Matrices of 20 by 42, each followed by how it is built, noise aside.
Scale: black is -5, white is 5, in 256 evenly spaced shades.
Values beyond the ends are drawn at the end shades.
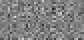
low rank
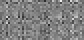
low rank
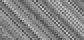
Toeplitz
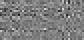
low rank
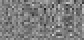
low rank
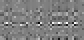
low rank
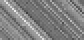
Toeplitz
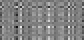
low rank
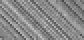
Toeplitz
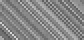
Toeplitz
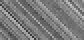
Toeplitz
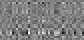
low rank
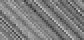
Toeplitz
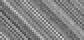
Toeplitz
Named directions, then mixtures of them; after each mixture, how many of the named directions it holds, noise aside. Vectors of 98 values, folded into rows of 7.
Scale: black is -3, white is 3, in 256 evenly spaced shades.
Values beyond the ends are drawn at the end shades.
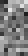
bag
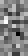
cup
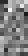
one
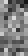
one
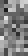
two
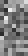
two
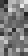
one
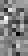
two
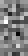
one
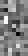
two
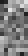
one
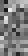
two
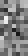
two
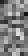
two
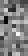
two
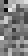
two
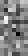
two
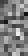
two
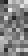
one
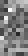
two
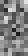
two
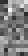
one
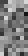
one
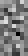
one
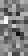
one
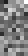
one
